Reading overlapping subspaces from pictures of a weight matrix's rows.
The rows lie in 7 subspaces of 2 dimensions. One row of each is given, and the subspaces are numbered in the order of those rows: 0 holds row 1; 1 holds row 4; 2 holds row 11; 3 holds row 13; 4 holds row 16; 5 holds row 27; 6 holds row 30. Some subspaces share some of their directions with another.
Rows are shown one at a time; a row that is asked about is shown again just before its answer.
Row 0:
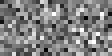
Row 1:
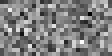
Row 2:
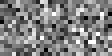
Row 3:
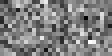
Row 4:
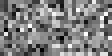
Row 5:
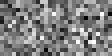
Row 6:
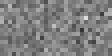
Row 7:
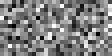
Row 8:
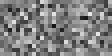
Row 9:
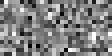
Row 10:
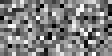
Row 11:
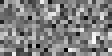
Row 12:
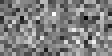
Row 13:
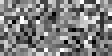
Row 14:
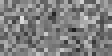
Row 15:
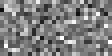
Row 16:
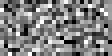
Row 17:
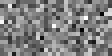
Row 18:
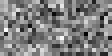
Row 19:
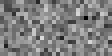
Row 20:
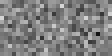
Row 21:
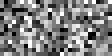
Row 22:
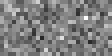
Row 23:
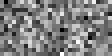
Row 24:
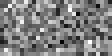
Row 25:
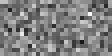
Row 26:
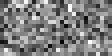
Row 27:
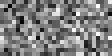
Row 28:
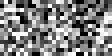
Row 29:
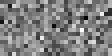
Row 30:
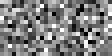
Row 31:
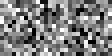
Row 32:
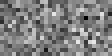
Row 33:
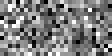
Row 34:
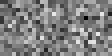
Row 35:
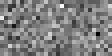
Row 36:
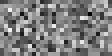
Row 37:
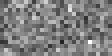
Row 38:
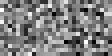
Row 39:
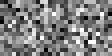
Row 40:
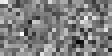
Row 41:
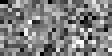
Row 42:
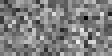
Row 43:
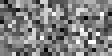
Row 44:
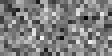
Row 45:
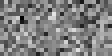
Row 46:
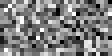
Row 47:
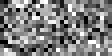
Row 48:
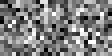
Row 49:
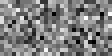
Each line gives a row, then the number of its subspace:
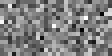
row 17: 1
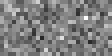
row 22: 4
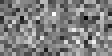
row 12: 3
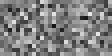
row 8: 0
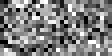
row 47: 5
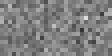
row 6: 1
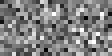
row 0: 2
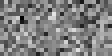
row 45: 3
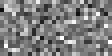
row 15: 4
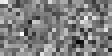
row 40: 0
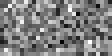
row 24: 5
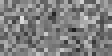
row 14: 3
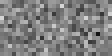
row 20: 6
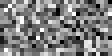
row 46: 5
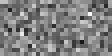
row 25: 0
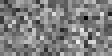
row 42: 2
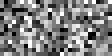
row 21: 2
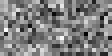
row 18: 1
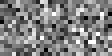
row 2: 2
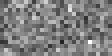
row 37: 5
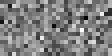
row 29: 1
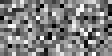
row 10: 6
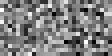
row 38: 4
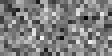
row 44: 4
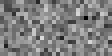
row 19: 4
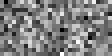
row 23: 2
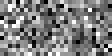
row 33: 6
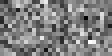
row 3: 5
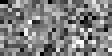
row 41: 0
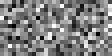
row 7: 6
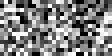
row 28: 3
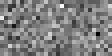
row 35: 6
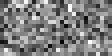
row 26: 5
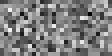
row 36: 0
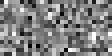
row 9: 2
